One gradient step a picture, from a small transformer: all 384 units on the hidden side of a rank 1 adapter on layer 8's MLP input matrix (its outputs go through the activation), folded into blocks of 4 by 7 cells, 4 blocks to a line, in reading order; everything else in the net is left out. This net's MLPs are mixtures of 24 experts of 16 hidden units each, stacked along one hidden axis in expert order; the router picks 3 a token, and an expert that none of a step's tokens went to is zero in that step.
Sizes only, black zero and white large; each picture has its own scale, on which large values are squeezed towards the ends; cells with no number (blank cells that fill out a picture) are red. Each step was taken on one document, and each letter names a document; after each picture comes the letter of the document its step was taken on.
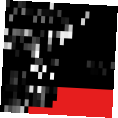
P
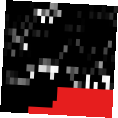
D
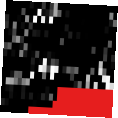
D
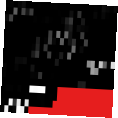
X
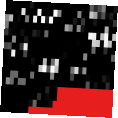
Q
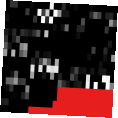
D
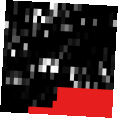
D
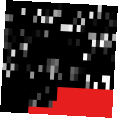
Q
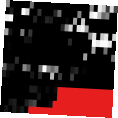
Q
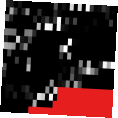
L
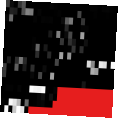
X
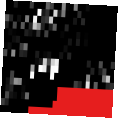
D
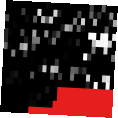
Q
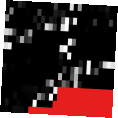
L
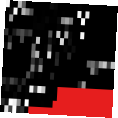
X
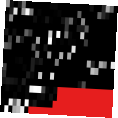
X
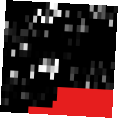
D
